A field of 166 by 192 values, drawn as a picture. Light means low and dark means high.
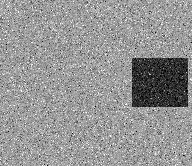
Average level on the scale: 40%. Histogram: skewed, a long tail of high values. Ninth with the highest average: middle right. Odd patch: higher, in the middle right. Stripes: none.
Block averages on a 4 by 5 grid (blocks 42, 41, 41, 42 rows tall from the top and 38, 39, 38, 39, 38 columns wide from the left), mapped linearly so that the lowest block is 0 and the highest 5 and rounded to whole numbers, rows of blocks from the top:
00000
00035
00035
00000
